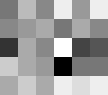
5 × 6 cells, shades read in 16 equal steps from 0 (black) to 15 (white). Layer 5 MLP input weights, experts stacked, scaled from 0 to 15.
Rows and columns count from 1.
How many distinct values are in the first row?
5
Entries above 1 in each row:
6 6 6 5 6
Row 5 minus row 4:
-2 2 1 14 6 7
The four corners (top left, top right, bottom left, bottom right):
7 14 10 14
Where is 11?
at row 1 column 2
